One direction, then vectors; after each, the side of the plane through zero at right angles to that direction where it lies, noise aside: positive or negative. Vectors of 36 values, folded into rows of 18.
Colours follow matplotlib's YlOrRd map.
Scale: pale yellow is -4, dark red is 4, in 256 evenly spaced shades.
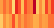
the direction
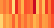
positive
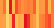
positive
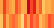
positive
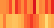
positive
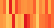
positive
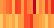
positive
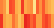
negative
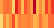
positive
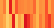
positive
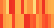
negative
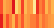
negative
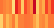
positive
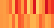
positive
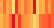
positive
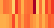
positive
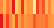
negative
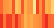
negative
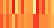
negative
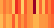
positive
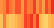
positive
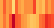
positive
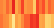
negative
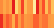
negative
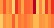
positive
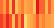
negative
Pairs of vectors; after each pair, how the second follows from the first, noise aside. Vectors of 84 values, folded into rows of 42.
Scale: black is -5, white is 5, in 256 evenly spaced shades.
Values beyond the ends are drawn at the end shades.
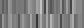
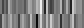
scaled up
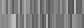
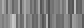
copied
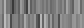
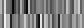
scaled up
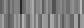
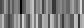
scaled up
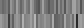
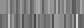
negated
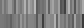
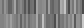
negated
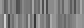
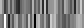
scaled up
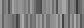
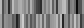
scaled up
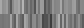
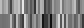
scaled up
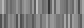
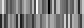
scaled up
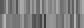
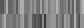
copied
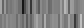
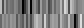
scaled up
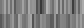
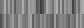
copied
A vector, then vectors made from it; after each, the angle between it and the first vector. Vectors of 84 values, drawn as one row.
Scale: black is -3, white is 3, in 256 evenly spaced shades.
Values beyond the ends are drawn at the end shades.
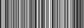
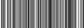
partly opposed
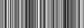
orthogonal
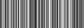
nearly parallel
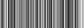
partly opposed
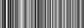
orthogonal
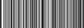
partly aligned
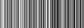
partly aligned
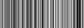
partly aligned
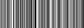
partly aligned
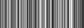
partly aligned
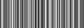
partly aligned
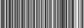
partly opposed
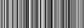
partly opposed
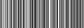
partly aligned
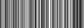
nearly parallel
